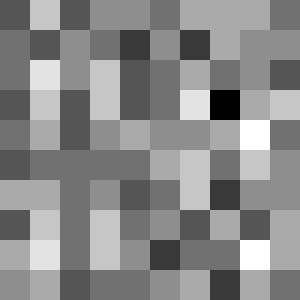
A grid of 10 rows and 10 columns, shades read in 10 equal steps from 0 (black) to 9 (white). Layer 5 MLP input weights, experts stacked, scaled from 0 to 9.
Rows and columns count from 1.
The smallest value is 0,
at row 4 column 8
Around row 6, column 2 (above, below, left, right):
6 6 3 4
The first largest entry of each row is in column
2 8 2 7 9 7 7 2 9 2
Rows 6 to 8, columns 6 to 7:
6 7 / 4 7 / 5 3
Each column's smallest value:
3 3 3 4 2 2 2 0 3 3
